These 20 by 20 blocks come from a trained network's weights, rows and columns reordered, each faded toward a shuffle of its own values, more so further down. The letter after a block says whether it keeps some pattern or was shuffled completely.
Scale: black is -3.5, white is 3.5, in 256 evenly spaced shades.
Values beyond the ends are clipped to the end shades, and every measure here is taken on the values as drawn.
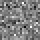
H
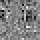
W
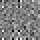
W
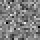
W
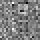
W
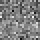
W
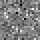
H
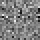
W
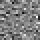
W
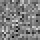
W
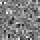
H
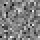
W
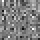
W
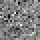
H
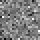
H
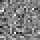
W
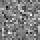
H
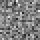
W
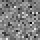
H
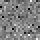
H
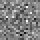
W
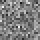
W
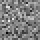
H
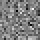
W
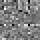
W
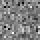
W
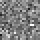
W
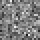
H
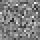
H
